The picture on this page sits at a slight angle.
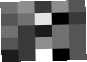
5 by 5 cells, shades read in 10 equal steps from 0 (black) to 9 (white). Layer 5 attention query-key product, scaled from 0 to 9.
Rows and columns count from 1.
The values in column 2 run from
2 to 5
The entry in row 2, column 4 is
0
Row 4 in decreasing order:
5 4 3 3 2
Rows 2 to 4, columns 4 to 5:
0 2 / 4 3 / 4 3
